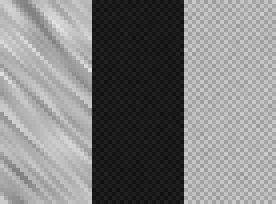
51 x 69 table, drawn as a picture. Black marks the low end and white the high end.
The table splits into one row of 3 panels. Panel 1,1: high, slanting down to the right. Panel 1,2: very low, checkered, faint in contrast. Panel 1,3: high, checkered.
